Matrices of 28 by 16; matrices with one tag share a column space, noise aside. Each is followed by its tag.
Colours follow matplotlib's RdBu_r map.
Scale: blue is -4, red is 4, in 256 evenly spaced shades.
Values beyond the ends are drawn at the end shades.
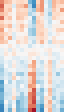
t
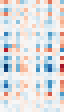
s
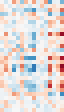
s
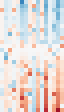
t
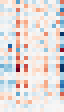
s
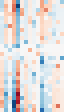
t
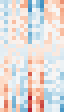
t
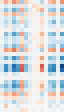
s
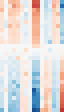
t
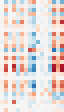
s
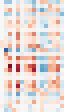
s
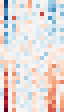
t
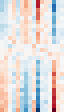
t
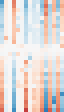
t
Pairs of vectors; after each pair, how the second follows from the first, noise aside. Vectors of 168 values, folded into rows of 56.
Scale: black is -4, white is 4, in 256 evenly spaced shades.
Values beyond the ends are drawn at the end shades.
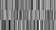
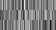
wrapped around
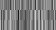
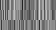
wrapped around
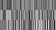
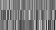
sign-scrambled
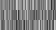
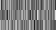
wrapped around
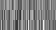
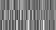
sign-scrambled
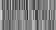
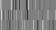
partly zeroed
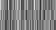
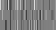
partly zeroed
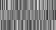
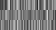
sign-scrambled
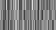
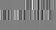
partly zeroed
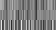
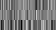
sign-scrambled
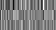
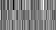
sign-scrambled
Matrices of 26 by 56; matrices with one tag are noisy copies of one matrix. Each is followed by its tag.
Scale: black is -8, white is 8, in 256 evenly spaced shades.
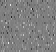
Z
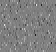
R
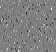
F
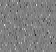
R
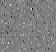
Z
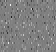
Z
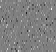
F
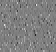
R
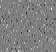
F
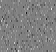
F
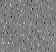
Z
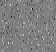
Z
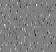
R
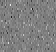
Z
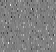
Z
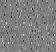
Z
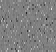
F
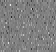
Z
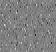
R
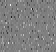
Z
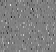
Z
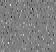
Z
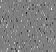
F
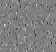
R
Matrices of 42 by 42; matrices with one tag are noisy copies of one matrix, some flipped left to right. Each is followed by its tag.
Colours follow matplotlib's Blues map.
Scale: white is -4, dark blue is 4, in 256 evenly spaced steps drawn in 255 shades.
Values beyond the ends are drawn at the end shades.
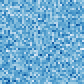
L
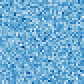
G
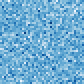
L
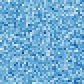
L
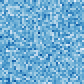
L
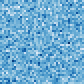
L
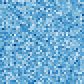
G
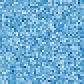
G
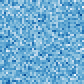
L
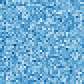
G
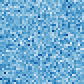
L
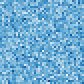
G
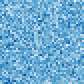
L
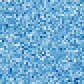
L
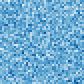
L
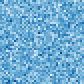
L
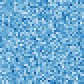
G
